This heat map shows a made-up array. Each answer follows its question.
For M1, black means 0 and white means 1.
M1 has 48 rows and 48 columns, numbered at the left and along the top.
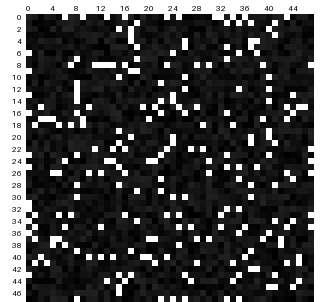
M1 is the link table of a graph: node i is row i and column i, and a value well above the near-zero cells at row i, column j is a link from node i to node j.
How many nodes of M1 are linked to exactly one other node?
2
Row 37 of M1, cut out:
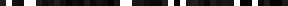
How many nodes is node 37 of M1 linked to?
9
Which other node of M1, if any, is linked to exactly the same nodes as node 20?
none
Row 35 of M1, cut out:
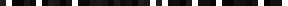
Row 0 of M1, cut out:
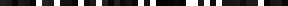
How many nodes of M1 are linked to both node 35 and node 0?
5
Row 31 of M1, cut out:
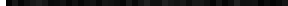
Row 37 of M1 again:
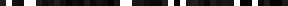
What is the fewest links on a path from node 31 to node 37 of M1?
5
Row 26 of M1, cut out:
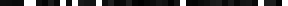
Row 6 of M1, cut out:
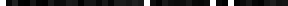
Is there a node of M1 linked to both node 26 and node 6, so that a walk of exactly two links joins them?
no
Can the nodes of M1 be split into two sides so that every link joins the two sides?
yes
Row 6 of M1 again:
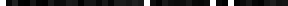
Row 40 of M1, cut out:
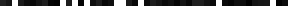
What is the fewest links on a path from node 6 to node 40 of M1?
3
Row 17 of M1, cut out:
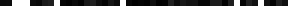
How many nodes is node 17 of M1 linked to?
7
